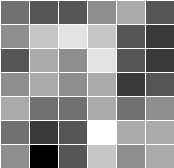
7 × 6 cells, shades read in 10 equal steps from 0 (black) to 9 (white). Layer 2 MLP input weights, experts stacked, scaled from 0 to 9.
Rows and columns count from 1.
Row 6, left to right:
4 2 3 9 6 6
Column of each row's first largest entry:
5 3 4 2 1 4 4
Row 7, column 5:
5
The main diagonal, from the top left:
4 7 5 6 4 6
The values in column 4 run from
5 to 9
